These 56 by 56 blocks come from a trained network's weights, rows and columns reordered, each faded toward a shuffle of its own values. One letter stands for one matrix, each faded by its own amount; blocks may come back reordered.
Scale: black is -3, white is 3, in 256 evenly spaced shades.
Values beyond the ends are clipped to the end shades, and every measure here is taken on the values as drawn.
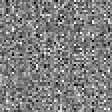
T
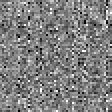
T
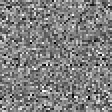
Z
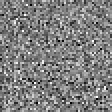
Z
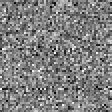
Z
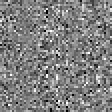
T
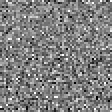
Z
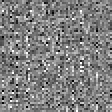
T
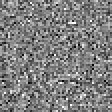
Z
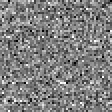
Z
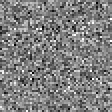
Z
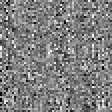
T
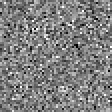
Z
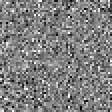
T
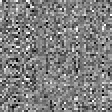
T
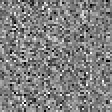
T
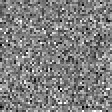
Z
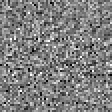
Z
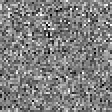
Z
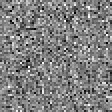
T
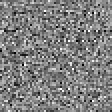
Z
